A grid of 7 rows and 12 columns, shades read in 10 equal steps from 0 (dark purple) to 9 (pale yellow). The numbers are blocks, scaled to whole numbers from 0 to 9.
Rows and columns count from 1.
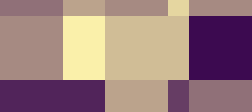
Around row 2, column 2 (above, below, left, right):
4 5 5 5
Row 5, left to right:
5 5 5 9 9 7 7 7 7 0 0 0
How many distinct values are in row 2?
4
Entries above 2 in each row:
12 9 9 9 9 6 6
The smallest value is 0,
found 12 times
